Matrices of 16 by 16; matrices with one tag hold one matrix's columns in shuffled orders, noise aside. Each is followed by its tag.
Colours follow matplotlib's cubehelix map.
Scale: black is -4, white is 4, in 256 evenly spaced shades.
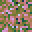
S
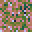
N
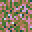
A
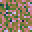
N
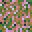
S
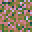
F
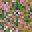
N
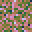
A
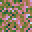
A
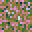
F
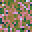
S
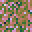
S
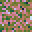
F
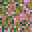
S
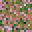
S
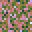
A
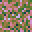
A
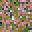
F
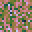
N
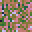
N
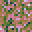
S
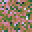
F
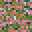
F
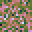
A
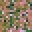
N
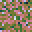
F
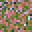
F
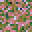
F
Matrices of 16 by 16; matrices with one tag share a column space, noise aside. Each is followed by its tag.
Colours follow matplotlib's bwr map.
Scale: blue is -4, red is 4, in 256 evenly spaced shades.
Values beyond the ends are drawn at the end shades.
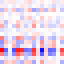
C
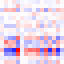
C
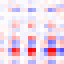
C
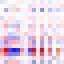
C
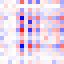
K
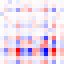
C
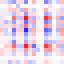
K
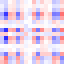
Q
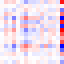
K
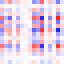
K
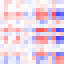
Q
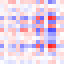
K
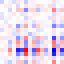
C
